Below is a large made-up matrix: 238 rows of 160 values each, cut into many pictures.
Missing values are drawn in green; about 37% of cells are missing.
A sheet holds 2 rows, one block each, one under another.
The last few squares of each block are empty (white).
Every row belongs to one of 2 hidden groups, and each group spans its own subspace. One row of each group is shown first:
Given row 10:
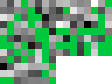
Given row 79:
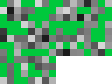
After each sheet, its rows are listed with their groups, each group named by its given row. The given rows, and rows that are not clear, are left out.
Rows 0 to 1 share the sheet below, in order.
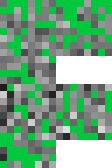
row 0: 10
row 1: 79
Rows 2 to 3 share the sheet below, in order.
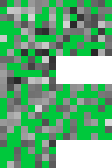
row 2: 10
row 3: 79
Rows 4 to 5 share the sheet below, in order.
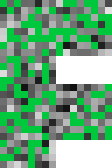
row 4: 79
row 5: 10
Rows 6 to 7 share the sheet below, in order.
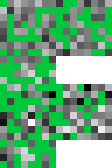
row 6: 79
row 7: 79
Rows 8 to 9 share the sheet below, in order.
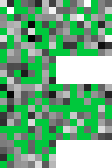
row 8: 79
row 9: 79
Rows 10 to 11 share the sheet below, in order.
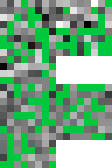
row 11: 79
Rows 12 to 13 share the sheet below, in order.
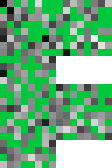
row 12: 79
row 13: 79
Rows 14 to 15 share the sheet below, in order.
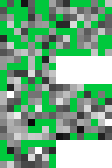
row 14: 10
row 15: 79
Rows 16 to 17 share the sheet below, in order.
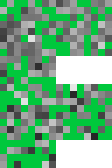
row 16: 79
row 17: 10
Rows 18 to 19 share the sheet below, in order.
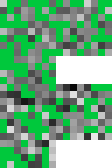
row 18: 79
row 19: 10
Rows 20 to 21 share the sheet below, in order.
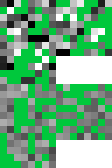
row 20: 79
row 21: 10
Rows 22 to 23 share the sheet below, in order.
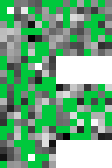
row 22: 79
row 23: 79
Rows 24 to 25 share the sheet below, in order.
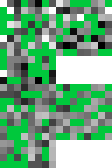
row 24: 79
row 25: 10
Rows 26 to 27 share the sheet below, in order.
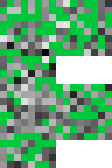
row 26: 10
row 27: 10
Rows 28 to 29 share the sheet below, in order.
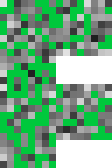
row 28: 79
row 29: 79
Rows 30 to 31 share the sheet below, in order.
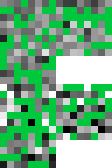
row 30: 10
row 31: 79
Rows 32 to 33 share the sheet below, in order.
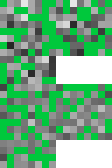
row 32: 10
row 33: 79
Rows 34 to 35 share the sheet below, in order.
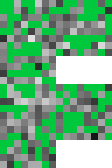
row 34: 79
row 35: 10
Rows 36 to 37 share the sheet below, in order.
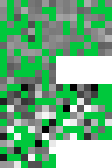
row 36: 79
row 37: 10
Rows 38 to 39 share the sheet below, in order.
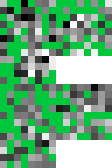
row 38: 10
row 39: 10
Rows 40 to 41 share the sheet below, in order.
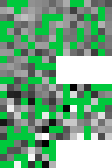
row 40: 10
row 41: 10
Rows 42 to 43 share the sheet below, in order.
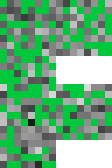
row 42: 10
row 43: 79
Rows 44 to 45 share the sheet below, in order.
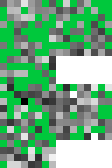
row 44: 10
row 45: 10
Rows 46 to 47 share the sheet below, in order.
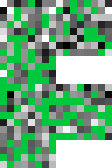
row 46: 79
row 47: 79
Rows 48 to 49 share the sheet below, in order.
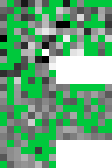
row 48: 10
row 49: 79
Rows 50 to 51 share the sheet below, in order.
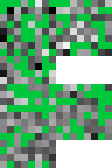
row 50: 79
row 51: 10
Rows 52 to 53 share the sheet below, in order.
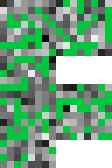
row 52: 79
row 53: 10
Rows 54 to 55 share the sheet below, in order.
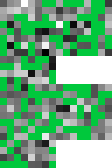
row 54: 10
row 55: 10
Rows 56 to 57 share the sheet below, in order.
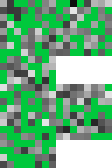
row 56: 10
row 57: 79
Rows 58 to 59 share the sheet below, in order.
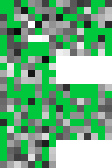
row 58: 79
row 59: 10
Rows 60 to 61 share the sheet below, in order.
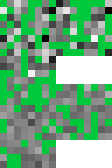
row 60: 79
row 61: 79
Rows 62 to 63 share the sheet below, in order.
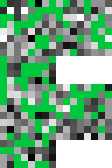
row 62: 79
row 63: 10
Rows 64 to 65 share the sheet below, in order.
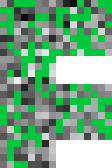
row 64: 10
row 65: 10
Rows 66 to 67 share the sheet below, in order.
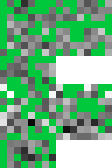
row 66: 10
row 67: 79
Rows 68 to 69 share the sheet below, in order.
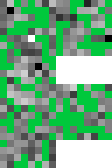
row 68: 79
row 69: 10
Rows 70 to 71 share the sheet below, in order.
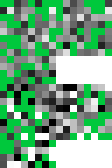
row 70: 79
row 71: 10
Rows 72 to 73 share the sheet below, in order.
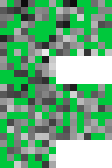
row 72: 10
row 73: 10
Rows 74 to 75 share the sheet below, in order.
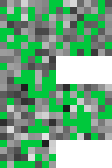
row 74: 10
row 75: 10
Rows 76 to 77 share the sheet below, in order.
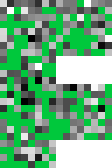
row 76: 79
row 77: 10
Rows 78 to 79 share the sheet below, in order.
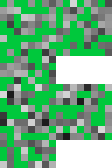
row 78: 10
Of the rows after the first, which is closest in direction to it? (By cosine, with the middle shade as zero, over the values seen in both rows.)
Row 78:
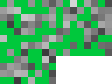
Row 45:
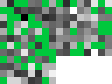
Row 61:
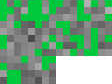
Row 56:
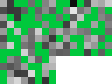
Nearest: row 61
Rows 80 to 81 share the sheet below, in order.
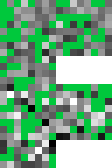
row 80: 10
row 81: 79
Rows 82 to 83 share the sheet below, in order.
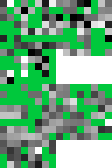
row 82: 79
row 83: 79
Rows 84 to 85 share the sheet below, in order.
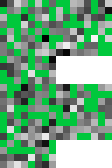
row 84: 79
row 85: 10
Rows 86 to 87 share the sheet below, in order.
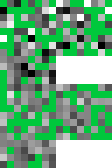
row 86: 79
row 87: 79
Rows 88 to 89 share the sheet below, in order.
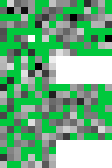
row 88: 79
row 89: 79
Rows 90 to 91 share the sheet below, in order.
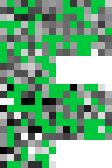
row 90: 10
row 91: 10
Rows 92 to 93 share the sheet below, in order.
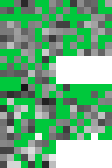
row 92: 10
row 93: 10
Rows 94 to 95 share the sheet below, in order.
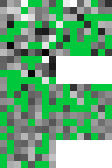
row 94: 10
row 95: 10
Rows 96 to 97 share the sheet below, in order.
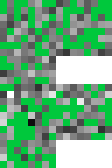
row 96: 79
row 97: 79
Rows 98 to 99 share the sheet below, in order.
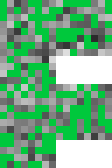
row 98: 79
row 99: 10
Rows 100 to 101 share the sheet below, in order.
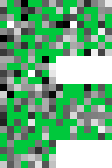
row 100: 10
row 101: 79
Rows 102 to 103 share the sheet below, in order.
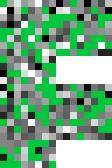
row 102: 79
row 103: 79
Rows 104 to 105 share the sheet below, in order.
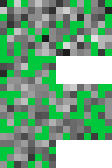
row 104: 79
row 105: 10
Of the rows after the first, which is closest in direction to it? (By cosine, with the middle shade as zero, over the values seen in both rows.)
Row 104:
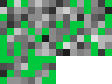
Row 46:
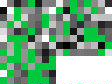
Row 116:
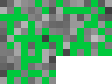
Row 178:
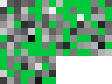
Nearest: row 116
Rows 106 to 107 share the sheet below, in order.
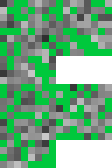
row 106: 79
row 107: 10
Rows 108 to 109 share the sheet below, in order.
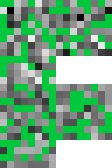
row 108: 79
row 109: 10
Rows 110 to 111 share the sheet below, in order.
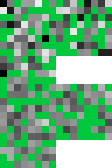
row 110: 79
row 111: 79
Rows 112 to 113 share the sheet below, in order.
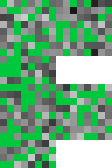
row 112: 10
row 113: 10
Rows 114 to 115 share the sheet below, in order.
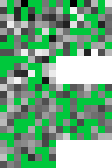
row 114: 10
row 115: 79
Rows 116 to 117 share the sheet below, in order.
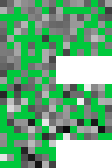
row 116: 79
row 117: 79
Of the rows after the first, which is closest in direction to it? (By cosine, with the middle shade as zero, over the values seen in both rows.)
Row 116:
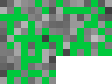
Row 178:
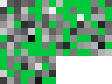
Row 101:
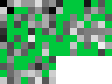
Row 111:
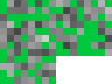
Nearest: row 101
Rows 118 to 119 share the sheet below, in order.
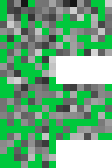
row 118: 10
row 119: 10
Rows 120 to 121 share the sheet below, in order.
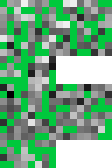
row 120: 10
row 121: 79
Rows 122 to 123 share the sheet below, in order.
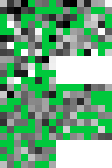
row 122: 10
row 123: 79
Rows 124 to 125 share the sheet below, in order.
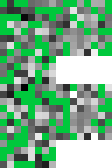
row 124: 10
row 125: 10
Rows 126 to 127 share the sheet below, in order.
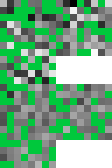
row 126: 10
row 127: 79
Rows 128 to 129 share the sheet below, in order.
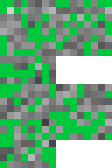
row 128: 79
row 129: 79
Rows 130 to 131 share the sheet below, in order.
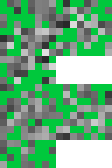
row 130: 10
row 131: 79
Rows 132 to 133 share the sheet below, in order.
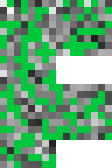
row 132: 79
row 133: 79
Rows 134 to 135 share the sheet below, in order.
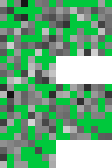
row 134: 10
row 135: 79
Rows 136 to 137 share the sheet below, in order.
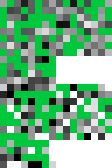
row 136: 10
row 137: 10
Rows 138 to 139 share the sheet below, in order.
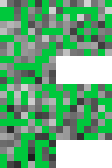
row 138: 79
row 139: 10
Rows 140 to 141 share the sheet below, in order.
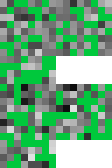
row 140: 10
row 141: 10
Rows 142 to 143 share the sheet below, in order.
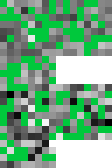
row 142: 79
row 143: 79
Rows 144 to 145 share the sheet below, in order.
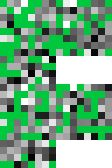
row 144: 10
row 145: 10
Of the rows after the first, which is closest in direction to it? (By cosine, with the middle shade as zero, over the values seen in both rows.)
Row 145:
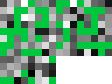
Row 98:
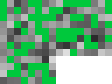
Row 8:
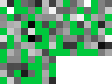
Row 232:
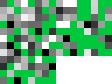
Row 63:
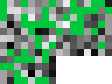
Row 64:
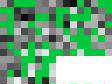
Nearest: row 63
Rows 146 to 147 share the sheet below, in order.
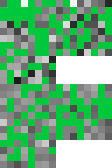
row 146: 10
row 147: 10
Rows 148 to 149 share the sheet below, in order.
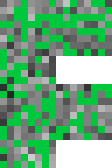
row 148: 10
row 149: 79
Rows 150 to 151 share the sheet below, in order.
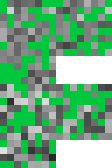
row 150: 79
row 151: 10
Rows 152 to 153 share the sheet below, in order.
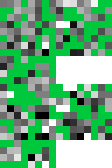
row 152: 10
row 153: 10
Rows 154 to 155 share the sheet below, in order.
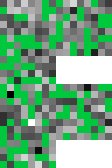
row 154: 10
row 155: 79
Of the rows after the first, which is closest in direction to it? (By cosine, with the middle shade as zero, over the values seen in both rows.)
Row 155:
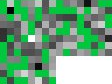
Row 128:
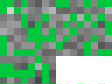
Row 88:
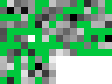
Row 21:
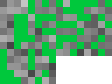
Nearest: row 88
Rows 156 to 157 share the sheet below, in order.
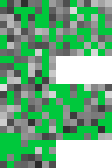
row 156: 10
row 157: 79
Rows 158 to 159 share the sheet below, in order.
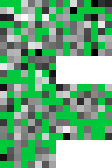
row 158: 10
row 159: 79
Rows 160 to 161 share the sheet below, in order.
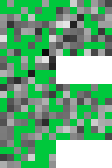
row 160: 10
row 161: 79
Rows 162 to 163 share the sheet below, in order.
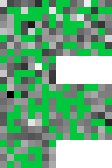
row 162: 79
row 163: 79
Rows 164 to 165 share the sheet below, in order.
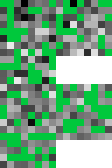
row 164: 10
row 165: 79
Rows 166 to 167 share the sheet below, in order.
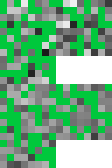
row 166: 10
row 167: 10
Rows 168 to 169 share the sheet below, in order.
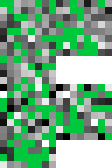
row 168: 79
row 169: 79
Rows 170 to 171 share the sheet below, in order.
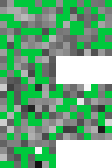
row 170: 10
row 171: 79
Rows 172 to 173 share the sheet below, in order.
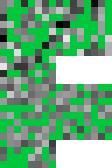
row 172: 10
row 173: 79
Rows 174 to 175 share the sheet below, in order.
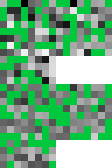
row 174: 10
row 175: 10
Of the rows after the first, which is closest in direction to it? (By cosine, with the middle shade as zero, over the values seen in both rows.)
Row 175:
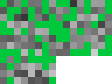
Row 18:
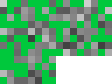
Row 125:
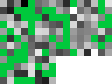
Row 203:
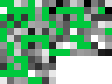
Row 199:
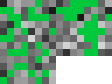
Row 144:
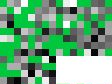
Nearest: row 125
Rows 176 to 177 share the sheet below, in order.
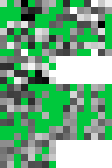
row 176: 10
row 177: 10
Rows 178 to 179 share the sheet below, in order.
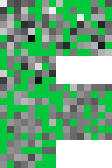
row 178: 79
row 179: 10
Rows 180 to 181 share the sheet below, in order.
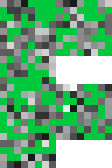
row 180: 10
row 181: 10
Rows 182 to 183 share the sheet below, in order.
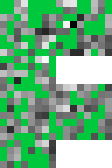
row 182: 10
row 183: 10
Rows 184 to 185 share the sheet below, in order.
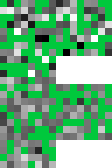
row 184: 79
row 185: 79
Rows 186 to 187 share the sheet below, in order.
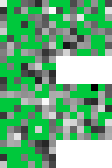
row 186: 79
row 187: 10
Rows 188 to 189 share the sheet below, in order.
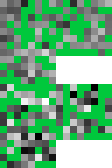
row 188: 10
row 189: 10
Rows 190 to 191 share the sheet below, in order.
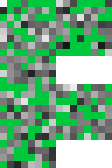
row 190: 79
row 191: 10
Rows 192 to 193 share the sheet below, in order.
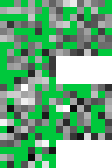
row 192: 10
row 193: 10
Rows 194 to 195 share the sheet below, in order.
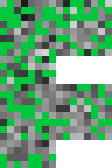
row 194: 10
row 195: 10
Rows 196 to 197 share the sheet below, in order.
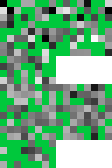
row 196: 79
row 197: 10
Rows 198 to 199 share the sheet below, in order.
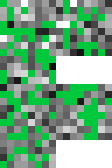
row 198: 10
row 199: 79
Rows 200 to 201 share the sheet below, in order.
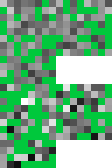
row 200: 79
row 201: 10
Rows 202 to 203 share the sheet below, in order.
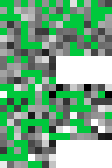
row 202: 10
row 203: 79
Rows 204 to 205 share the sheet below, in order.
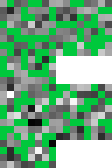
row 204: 79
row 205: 79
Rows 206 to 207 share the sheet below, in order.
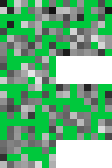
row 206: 79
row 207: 79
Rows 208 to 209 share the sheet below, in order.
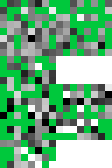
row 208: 79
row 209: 79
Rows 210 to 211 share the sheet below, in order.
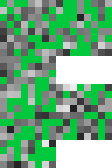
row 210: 79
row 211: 10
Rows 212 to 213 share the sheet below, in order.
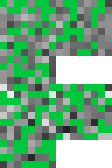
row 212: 10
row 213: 79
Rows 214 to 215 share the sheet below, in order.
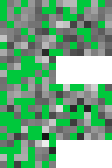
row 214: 10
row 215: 10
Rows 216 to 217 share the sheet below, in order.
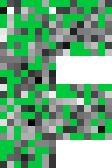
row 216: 79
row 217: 79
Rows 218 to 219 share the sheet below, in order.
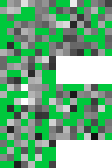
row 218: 10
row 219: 10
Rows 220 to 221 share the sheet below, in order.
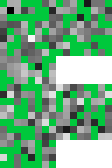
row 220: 79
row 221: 79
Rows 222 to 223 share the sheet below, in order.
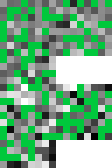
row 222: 10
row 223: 10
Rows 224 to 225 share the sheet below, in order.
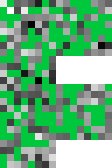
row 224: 79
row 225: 10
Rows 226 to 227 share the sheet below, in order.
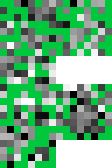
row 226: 10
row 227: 10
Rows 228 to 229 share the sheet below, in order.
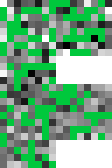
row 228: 79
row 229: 10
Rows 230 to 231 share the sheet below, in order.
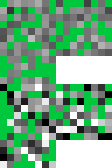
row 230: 79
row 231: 79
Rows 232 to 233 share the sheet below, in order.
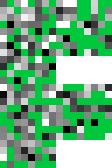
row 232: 10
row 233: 79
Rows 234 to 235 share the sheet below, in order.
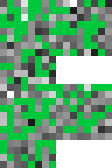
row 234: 10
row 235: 79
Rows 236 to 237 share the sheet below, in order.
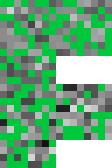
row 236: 79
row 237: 10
